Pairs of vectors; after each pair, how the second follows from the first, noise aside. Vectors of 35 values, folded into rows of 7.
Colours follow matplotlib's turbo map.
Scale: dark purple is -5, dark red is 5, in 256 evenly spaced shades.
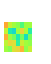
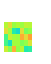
shuffled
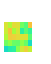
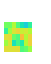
wrapped around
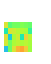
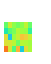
sign-scrambled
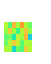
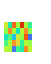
scaled up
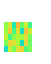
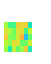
shuffled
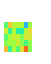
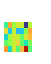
scaled up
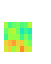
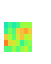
wrapped around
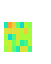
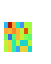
scaled up
